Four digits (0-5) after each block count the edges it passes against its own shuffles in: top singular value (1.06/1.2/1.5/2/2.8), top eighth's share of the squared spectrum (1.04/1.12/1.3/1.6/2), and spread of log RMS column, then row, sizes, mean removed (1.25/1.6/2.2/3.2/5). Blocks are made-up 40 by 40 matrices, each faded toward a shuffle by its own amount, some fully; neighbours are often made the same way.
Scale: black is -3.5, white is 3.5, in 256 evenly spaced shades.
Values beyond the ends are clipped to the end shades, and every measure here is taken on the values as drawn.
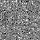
3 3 1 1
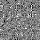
3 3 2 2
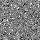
2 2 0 0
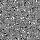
0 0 0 0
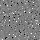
0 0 0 0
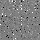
2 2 0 0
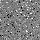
0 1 0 0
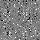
2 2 1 0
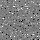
1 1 0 0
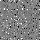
3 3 1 1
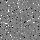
1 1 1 0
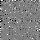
3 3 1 1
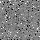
0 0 0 0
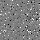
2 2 1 1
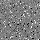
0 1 0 0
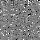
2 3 1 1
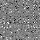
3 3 1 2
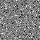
1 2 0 0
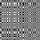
5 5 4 4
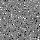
2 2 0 0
